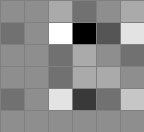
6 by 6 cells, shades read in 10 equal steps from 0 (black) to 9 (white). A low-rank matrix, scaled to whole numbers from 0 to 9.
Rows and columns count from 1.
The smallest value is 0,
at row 2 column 4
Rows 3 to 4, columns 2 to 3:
5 4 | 5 4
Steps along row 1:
same up down up up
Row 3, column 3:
4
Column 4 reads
4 0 6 6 2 5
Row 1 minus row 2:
1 0 -3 4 2 -2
